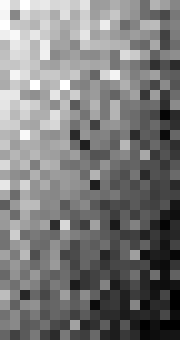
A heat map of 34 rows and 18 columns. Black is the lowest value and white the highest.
Fine speckle covers the field. The ninth with the lowest average is the bottom right. There is an overall slope up to the top left. The ninth with the highest average is the top left. No regular stripes run through it.
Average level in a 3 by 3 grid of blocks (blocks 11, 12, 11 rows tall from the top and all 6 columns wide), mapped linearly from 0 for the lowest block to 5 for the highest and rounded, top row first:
5 4 3 / 4 2 1 / 2 1 0
